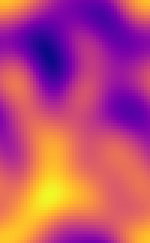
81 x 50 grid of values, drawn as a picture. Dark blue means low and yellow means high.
Lone odd cells: none. Ninth with the highest average: bottom left. Stripes: none. Grain: smooth.
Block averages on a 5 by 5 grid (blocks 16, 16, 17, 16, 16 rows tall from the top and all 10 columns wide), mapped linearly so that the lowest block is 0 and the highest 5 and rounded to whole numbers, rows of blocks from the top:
20102
20121
23321
35433
55334
